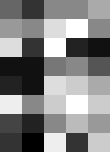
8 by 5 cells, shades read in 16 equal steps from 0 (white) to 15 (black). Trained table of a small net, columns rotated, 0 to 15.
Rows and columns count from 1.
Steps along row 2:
up down down up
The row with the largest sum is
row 4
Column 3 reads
7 2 0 8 2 3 7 1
